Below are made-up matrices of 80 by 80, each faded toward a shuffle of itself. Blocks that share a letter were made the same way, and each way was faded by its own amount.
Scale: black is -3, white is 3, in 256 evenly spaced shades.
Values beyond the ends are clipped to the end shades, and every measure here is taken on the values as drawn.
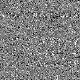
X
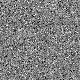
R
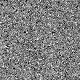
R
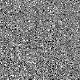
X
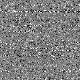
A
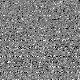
A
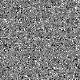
X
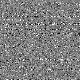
A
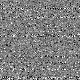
A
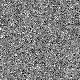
R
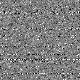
A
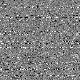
A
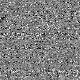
A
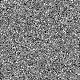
R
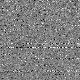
A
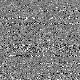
A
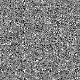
X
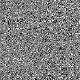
X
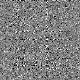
X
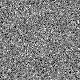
R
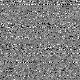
A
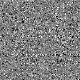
X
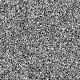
R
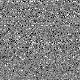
A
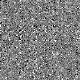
X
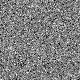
R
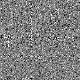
X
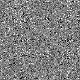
X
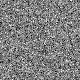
R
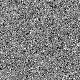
R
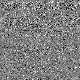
A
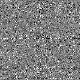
X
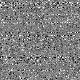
A
